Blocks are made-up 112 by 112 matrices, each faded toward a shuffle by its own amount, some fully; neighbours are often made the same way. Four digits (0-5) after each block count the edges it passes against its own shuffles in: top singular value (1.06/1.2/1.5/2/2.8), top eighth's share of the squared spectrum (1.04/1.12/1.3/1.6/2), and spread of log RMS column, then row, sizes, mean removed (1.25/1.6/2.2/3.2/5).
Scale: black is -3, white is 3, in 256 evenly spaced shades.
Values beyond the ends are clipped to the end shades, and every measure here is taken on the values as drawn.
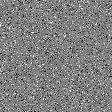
0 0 0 0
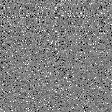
4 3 1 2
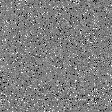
3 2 1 1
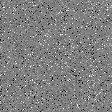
1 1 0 1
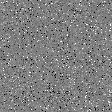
1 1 1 1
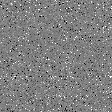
1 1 0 1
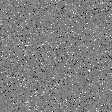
0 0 0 0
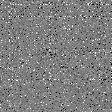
2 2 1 2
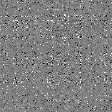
2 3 3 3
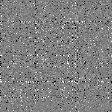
2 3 3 3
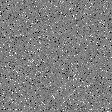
0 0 0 0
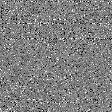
1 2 0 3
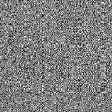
4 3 3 2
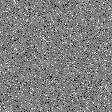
0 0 0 0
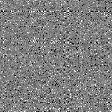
4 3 2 2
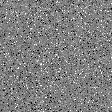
0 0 0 0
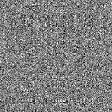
4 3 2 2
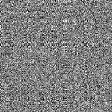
4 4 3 3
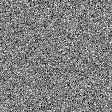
0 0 0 0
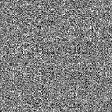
4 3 2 2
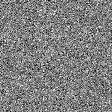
2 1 0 0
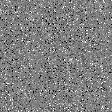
1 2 2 2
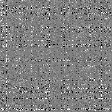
2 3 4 4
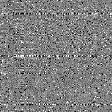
4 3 2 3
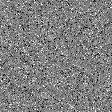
3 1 0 0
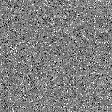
3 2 0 1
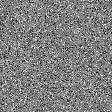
2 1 0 0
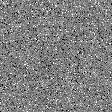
2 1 0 0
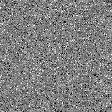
3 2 1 0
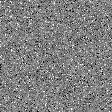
0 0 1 0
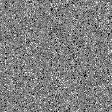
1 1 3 0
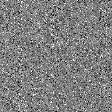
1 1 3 0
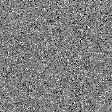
1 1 2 0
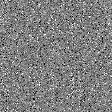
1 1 2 0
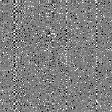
5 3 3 2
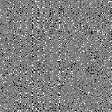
5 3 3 2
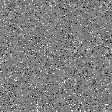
3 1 0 0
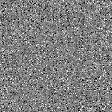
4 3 1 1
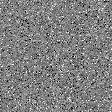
3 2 0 1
